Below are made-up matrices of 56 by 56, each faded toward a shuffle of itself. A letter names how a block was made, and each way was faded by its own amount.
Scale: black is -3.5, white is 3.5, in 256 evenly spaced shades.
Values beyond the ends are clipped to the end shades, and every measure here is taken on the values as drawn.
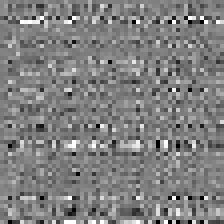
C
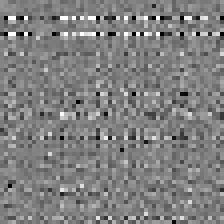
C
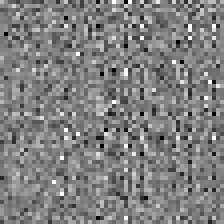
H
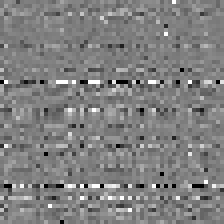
C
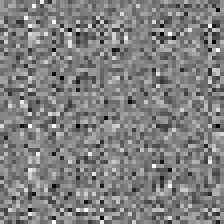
H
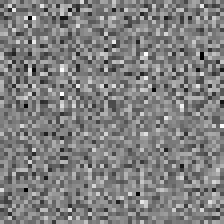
H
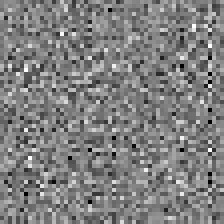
H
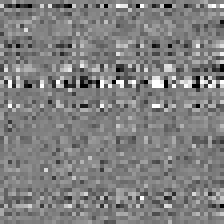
C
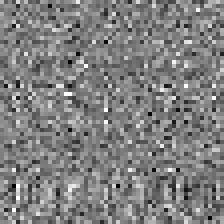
H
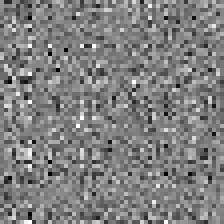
H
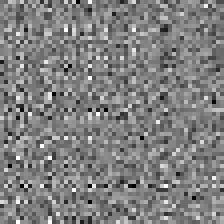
H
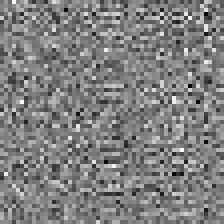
H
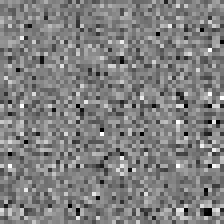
H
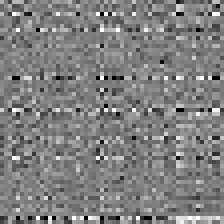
C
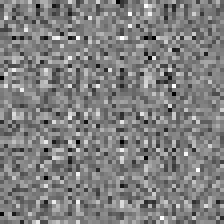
H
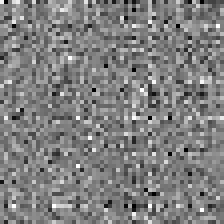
H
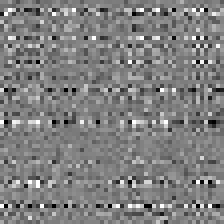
C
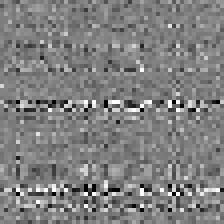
C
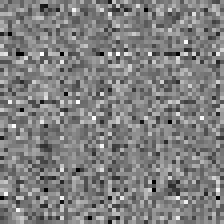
H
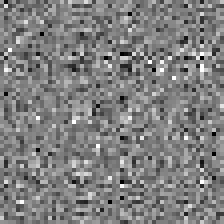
H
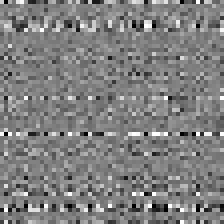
C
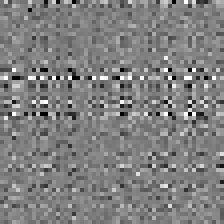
C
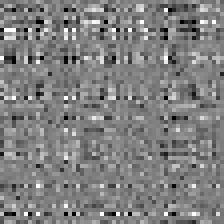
C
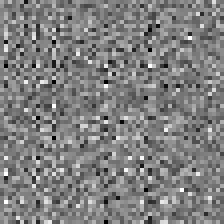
H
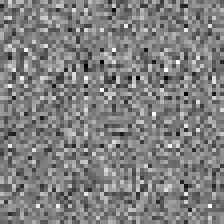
H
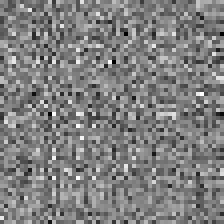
H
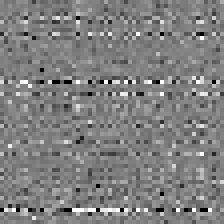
C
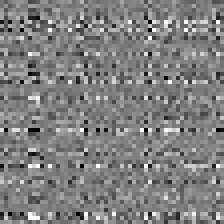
C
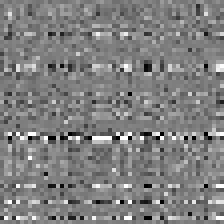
C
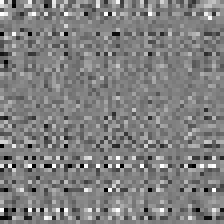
C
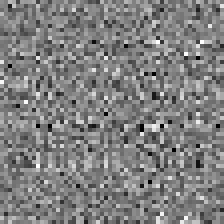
H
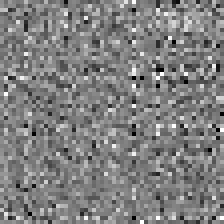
H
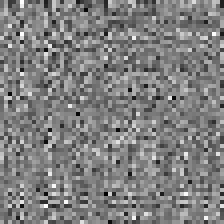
H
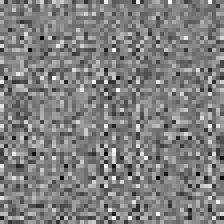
H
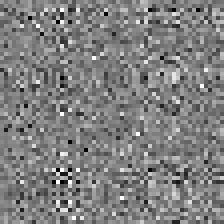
H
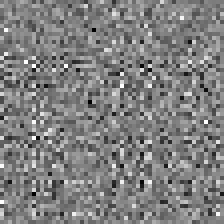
H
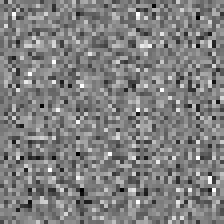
H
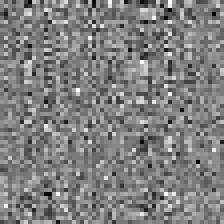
H
